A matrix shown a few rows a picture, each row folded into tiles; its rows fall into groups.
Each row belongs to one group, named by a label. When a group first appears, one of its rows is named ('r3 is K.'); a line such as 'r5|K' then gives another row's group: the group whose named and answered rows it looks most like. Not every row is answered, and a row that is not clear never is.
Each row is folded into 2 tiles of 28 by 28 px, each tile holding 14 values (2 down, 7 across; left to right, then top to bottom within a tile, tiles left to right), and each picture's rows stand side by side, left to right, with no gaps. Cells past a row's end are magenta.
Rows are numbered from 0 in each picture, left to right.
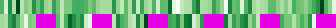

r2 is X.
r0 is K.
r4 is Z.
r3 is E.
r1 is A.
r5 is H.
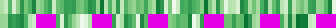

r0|A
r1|K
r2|Z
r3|E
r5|A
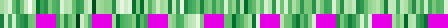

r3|K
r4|Z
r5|A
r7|X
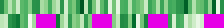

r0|A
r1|Z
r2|E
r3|K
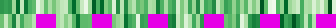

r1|H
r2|Z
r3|X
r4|X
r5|Z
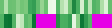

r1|X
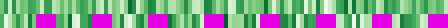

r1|X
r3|H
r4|H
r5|X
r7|A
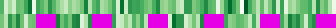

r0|E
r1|E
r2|K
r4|Z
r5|E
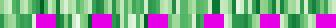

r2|X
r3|Z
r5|A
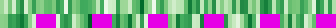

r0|A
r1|X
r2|Z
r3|E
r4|H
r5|E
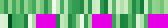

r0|A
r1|Z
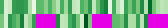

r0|E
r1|Z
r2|X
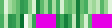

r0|E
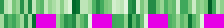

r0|X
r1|H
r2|H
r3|H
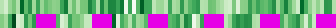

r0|X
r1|K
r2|K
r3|E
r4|A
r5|Z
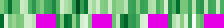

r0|K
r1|E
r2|A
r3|K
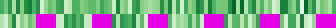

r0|K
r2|Z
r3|K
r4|K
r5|K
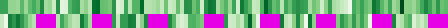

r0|A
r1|H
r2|E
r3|H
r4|H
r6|H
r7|K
